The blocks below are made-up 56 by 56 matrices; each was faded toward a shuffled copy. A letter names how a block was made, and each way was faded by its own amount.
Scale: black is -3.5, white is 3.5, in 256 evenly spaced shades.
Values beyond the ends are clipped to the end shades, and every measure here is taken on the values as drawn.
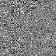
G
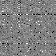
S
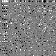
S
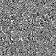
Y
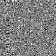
Y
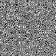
Y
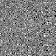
G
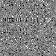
G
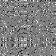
S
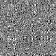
G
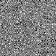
Y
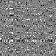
S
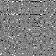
S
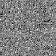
Y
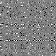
S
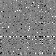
S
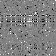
S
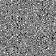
Y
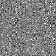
G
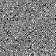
G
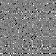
S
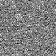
Y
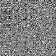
Y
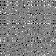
S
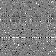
S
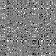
S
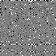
S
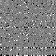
S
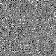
Y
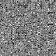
Y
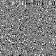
G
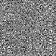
Y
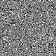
Y
